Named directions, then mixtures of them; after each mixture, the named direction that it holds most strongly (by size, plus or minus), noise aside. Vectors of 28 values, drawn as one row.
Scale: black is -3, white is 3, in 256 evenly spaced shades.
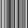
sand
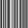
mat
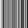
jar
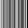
jar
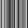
sand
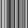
sand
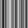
sand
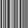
mat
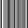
sand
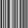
mat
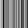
jar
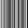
sand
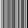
jar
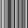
sand
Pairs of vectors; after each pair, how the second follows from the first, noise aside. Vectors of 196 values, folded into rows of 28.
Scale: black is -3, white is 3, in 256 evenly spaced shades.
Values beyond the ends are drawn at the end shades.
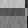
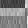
negated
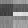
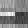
reversed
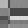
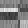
reversed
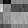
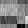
reversed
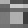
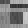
negated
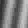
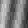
reversed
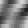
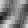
reversed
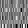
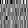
reversed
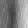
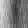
reversed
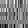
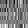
negated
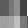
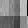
negated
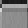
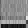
reversed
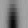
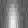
negated
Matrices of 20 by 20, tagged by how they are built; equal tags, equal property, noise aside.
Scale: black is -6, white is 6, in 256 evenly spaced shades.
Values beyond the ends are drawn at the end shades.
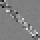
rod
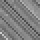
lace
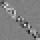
rod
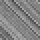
lace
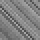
lace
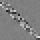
rod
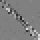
rod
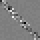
rod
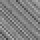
lace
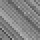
lace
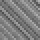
lace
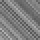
lace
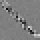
rod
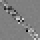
rod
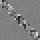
rod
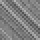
lace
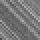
lace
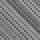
lace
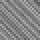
lace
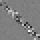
rod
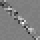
rod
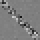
rod
